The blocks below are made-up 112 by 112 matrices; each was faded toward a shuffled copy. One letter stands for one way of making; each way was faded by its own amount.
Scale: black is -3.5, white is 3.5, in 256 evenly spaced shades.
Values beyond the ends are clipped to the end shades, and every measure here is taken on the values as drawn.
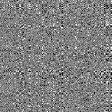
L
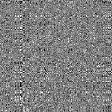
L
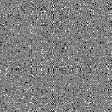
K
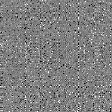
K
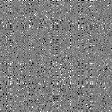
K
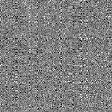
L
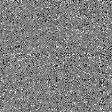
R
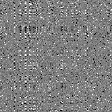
K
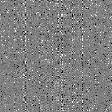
K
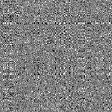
L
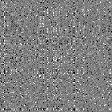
K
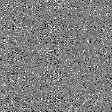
R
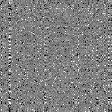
K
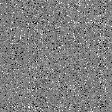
R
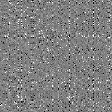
K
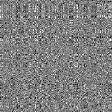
L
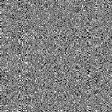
L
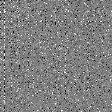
R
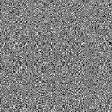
L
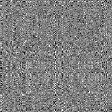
L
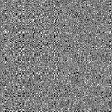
L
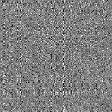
L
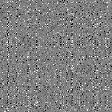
K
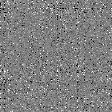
R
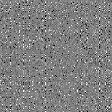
K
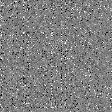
R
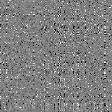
K
